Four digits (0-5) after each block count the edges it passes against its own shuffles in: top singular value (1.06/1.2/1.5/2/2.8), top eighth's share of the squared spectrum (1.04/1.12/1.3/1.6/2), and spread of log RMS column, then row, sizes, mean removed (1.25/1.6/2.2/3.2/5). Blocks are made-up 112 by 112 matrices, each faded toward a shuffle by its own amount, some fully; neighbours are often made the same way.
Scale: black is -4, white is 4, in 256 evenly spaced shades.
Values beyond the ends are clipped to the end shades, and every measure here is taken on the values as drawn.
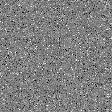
3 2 0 0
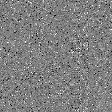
3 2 1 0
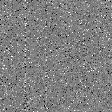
3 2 1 0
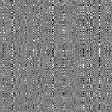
5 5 4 3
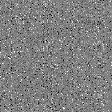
4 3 2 1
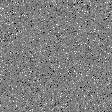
1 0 0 0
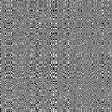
5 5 4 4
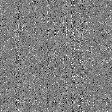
2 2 3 2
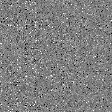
2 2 2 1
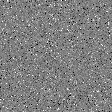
0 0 0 0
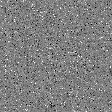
1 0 1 0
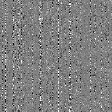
2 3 4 0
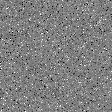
0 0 0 0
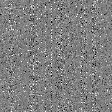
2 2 3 0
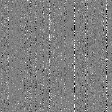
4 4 4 0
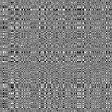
5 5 4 4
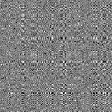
5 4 3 3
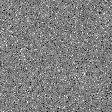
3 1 0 0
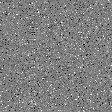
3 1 0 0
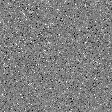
2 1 0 0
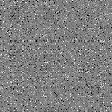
4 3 1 1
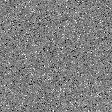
0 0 0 0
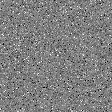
1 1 0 0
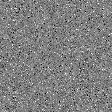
2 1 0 0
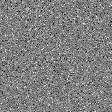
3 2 0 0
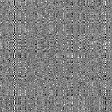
5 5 4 3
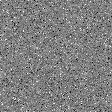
1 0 0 0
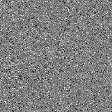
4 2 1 1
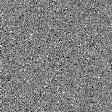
3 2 1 1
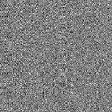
4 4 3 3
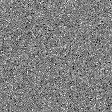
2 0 0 0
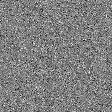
2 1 0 0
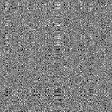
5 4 3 3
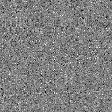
3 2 1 1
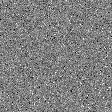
1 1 0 0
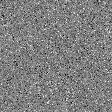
0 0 0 0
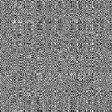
5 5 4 3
